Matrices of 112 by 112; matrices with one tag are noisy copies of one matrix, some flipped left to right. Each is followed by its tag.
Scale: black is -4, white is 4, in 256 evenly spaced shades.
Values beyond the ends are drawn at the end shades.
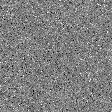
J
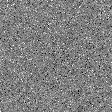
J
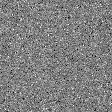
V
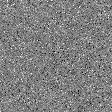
J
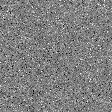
J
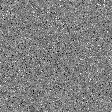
J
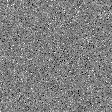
J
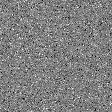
V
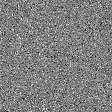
V
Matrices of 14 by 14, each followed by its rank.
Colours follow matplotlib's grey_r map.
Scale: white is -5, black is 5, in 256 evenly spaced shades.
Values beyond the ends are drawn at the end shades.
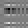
one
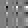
one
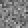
full rank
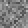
full rank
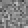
full rank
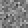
full rank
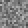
full rank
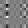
one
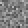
full rank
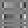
one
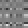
one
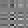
one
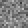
full rank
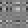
one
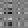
one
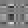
one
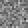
full rank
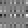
one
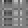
one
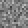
full rank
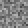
full rank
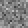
full rank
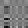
one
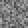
full rank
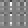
one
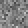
full rank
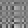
one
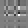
one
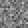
full rank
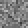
full rank
